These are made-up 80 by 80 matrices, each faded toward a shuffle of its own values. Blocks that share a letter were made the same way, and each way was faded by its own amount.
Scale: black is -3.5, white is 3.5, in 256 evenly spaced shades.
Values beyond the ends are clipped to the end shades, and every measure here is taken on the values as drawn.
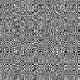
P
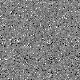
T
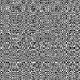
P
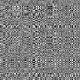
P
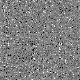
T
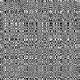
P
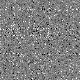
T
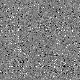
T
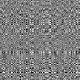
P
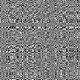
P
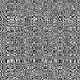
P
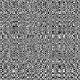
P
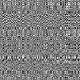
P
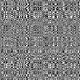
P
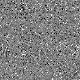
T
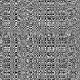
P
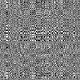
P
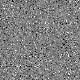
T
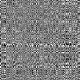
P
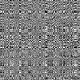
P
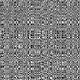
P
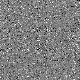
T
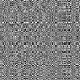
P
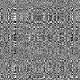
P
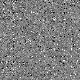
T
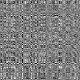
P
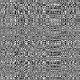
P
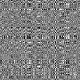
P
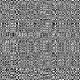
P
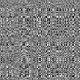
P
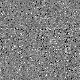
T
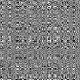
P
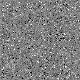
T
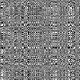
P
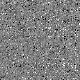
T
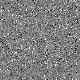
T
